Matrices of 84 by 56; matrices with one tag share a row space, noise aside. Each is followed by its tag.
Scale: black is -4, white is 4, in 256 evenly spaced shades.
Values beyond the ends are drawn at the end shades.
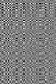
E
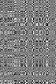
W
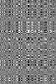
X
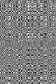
X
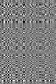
E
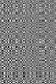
E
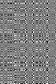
W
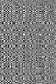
E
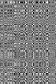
W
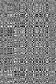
W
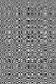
X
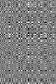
X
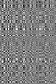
E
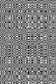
X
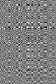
X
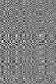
E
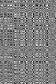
W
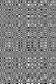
X
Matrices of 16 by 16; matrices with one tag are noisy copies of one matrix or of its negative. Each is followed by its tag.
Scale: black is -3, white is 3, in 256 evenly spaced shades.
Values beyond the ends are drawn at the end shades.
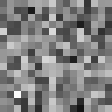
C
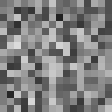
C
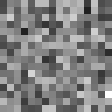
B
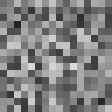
C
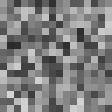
C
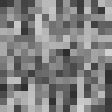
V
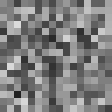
C
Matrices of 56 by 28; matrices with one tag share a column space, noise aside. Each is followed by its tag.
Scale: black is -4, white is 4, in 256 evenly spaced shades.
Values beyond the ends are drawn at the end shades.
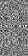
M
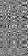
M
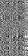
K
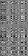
K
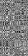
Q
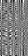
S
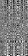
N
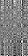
N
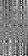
N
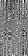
S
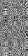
Q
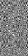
M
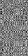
Q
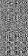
K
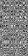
M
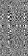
M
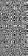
M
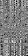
N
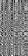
S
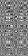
M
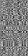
Q
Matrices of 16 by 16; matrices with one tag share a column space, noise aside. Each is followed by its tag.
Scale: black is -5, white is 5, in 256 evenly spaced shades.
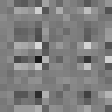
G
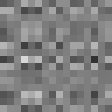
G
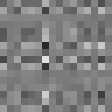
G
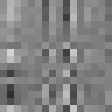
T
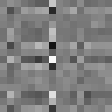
G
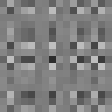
G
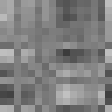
T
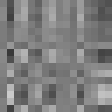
T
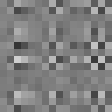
G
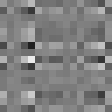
G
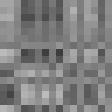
T
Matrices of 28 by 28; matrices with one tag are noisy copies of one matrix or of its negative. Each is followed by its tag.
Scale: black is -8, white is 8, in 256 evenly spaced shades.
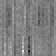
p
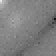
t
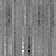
p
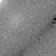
t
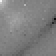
t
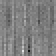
p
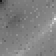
t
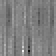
p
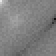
t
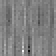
p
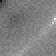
t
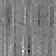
p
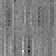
p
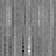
p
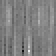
p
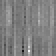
p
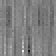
p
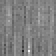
p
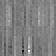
p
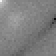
t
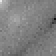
t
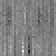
p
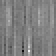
p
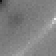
t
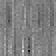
p
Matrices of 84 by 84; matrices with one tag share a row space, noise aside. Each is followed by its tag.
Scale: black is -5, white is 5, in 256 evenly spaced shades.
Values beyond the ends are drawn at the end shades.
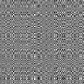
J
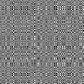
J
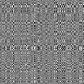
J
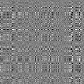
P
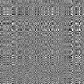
P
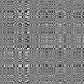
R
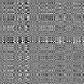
R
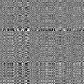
R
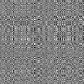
J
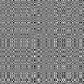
J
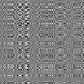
R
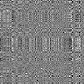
P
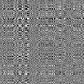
R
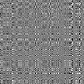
P
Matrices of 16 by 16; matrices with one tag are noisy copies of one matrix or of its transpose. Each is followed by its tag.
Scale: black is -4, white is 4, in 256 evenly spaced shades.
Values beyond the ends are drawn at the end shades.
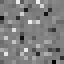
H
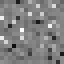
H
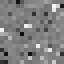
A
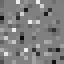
H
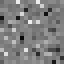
H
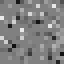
H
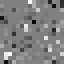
A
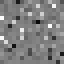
H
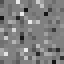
H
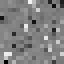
A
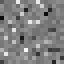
H
